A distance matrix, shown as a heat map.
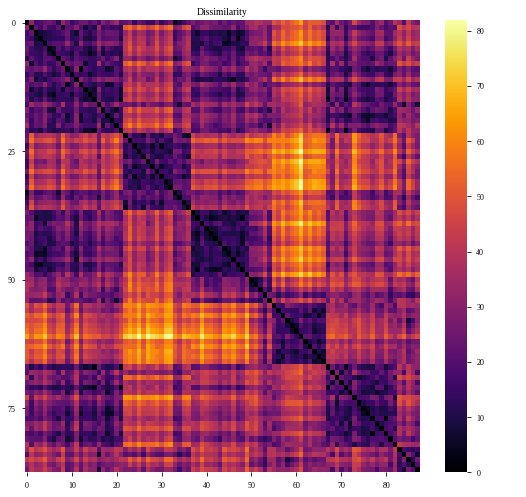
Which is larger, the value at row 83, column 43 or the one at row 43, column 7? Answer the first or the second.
the first
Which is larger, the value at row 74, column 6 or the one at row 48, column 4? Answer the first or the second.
the first
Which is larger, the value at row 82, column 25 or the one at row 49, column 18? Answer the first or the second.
the first
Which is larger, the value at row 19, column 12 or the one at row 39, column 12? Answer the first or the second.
the second
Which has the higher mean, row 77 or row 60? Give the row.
60
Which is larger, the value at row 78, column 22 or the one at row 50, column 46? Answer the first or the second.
the first
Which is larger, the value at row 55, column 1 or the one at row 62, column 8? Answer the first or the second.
the second
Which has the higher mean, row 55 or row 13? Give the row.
55
